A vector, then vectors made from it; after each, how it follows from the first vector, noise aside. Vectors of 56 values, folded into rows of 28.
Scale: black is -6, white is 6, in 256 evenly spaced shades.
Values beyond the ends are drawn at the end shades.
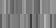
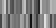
scaled up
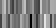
scaled up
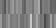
negated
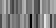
scaled up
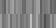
negated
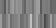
negated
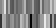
scaled up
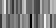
scaled up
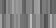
negated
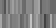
negated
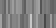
negated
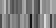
scaled up
